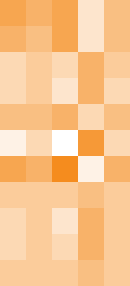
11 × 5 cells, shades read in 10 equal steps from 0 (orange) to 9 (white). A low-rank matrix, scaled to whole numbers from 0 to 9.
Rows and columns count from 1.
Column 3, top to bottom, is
2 2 6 7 3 9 0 5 7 6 5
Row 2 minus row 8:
-2 -1 -3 3 -1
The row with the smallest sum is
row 7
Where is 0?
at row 7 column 3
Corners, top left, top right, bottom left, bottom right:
2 4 5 5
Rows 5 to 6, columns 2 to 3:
4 3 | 6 9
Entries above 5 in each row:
1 1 2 3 1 4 1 0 2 2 0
